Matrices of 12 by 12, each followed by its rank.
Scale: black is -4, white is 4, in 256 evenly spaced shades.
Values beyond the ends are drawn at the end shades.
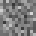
full rank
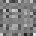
two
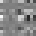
two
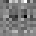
two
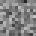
full rank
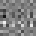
two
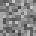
full rank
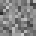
full rank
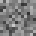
full rank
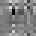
two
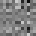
two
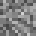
full rank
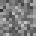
full rank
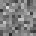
full rank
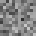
full rank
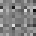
two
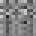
two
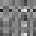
two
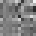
two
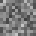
full rank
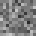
full rank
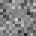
full rank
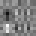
two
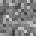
full rank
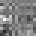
two
